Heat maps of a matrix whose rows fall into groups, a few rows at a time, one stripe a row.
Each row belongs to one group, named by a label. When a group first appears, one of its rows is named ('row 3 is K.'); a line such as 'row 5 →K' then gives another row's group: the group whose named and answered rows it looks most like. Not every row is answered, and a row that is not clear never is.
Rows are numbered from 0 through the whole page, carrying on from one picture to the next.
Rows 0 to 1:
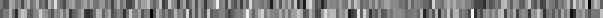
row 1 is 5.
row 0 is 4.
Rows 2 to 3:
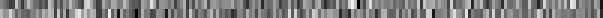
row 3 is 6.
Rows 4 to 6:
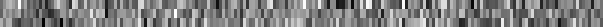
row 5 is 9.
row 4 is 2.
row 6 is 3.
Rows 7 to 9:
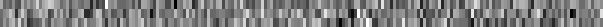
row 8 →5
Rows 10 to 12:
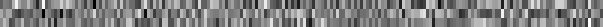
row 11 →3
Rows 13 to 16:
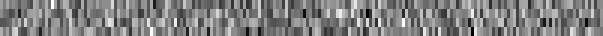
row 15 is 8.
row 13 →6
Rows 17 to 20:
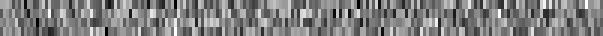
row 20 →9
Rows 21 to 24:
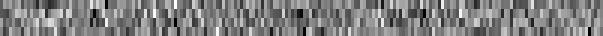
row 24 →4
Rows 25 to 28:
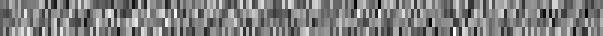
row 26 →8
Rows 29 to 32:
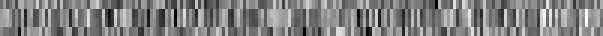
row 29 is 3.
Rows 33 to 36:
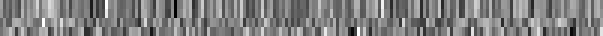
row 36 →5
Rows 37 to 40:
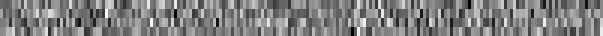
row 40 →5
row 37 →8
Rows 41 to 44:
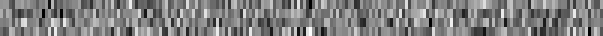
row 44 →4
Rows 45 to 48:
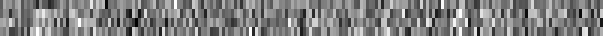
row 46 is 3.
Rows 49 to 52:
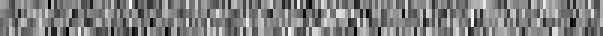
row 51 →5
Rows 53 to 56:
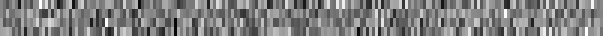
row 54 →2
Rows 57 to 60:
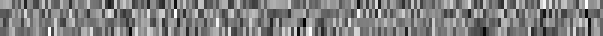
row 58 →8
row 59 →4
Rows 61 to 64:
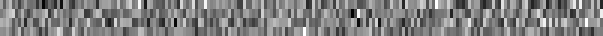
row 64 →2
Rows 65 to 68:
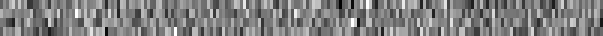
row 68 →9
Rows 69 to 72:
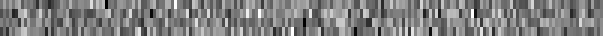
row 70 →5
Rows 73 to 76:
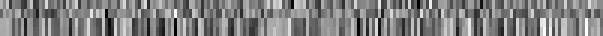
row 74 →9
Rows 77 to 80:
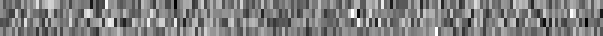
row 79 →8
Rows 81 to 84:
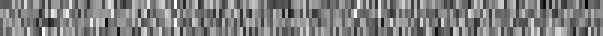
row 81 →8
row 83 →9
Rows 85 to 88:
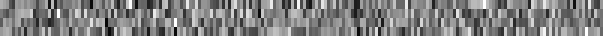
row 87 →9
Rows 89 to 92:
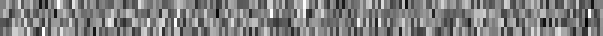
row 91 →8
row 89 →2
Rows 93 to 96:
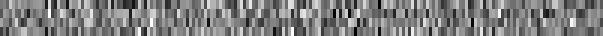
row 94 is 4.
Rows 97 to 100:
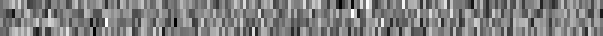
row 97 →2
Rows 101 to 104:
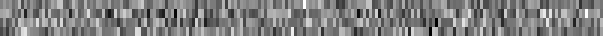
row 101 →2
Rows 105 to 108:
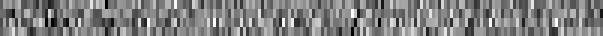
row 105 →9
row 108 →2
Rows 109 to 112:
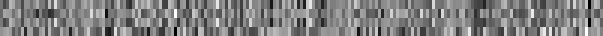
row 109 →4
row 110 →9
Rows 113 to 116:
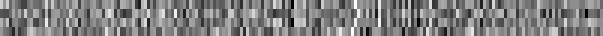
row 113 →6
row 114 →8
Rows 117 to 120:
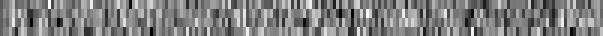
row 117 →4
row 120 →5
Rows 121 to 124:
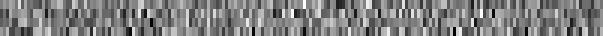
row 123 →5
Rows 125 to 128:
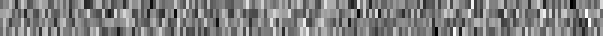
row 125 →5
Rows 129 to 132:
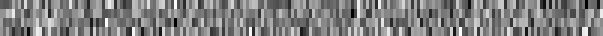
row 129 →8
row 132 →3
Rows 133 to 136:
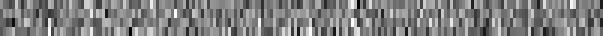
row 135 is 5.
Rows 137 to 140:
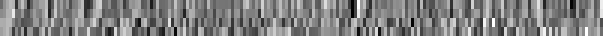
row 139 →6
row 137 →5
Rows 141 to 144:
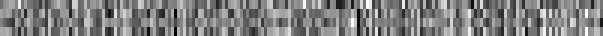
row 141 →2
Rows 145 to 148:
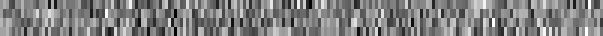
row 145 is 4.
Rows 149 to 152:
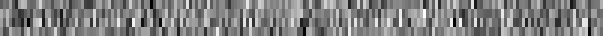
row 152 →4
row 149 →5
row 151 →3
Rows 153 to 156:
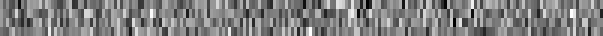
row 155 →3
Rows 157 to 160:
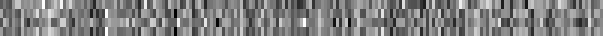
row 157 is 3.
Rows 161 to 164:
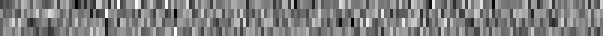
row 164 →9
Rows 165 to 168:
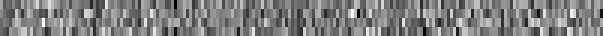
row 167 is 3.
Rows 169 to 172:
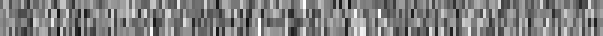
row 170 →6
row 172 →6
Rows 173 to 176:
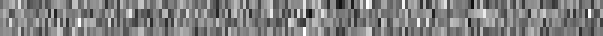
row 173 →2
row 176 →2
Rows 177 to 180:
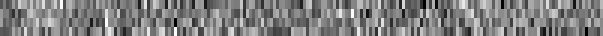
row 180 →8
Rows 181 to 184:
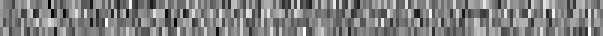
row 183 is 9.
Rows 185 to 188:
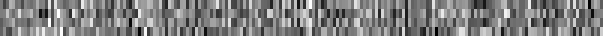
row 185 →4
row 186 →2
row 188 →3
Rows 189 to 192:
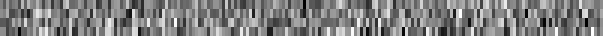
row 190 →3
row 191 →8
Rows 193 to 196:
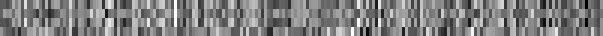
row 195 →8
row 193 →8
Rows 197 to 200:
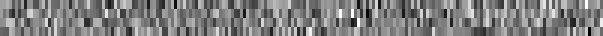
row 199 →5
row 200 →4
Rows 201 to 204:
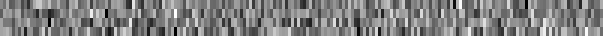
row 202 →9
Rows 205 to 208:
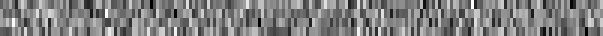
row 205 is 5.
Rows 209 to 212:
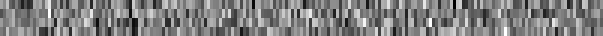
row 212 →2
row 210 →4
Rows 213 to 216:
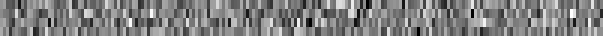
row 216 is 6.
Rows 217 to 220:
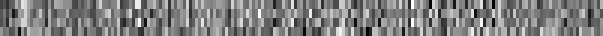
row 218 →5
